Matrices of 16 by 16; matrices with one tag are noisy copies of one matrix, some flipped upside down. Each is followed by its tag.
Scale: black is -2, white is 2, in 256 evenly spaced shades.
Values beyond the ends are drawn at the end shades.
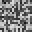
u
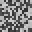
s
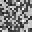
s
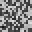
s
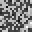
s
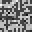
u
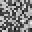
s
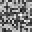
u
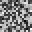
s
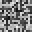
u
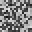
s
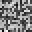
u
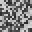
s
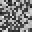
s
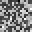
s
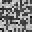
u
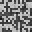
u
